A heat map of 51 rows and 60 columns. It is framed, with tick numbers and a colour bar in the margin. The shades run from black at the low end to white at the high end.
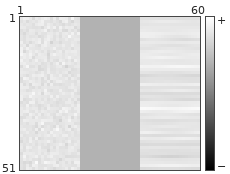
It is made of 1 by 3 panels. Panel 1,1: very high, fine-grained, faint in contrast. Panel 1,2: high, flat. Panel 1,3: very high, streaked across, faint in contrast.
